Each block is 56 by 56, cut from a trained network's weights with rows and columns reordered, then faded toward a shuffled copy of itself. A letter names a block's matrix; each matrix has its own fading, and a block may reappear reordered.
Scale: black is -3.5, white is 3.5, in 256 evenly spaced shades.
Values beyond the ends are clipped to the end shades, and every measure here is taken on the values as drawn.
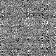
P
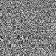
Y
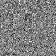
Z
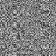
Y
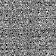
P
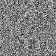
Z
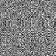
Y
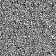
Z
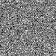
Z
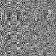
Y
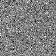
Z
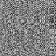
Y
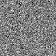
Z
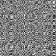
Y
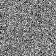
Z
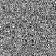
Y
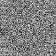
Y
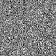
Z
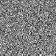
Z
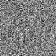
Z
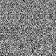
Y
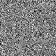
Z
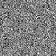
Y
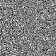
Z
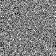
Z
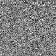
Z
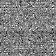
P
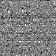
P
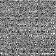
P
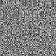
Y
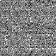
P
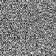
Y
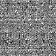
P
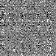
P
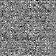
P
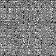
P
